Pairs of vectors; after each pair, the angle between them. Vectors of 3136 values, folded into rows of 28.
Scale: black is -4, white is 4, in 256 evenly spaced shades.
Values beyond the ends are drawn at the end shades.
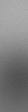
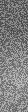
partly opposed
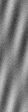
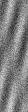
nearly parallel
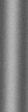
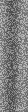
partly opposed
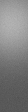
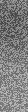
partly opposed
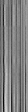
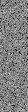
orthogonal
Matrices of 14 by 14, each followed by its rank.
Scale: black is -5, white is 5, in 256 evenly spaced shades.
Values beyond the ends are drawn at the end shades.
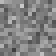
full rank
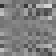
two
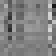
two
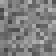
full rank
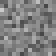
full rank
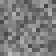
full rank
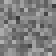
full rank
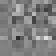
two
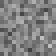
full rank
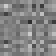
two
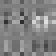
two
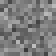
full rank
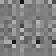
two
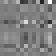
two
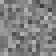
full rank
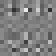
two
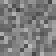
full rank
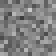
full rank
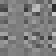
two
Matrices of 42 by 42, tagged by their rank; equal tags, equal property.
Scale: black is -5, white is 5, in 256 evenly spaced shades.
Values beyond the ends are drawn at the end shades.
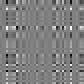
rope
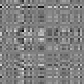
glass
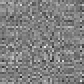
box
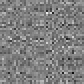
box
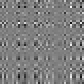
glass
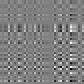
rope
